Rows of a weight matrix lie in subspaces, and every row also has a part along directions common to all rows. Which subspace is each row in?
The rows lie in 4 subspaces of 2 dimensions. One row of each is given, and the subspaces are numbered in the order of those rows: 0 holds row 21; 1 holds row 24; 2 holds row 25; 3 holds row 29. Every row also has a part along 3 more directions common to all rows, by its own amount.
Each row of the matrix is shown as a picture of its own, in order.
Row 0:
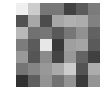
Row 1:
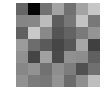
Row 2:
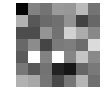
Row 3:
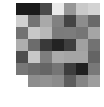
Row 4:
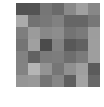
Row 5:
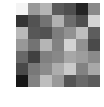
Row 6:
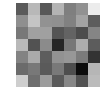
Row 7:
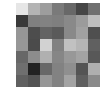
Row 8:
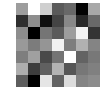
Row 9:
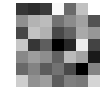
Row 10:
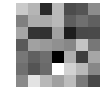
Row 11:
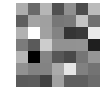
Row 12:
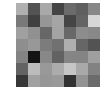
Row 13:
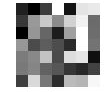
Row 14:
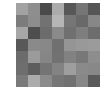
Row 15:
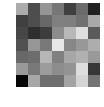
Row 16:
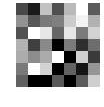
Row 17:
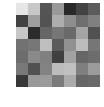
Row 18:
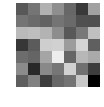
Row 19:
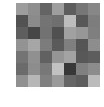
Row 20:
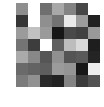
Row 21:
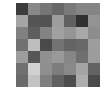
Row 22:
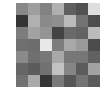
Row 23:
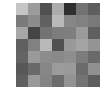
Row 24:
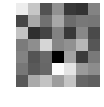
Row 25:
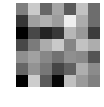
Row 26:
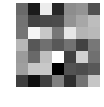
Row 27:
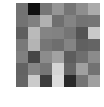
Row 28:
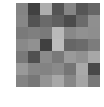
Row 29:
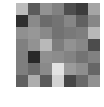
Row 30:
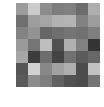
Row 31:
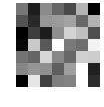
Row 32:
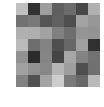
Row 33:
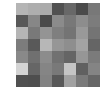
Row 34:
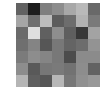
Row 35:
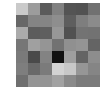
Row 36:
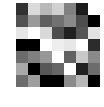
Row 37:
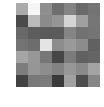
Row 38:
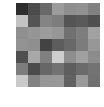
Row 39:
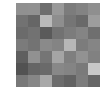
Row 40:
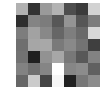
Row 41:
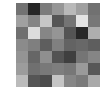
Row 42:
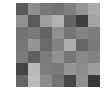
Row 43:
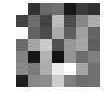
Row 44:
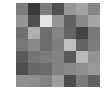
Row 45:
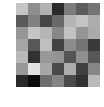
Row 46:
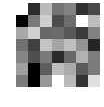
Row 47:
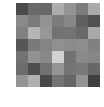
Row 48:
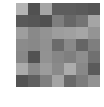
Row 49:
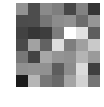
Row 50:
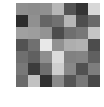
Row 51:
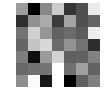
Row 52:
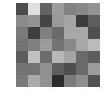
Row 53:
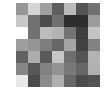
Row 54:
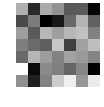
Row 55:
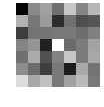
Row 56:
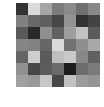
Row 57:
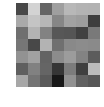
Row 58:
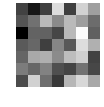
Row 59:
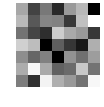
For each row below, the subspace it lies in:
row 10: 1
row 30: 0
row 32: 2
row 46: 0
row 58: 2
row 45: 1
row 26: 1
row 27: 3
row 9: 2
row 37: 2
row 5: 0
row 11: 3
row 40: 3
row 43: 1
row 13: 2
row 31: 2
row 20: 3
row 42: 0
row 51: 3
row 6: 2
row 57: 3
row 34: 0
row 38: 2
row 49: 2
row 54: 0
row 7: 0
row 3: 2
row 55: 1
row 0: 1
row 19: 3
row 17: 1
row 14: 1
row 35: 1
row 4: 0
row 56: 1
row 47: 3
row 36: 3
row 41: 0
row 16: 1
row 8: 1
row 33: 3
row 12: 0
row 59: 3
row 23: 1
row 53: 2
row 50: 3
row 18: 3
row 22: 3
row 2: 1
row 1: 2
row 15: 2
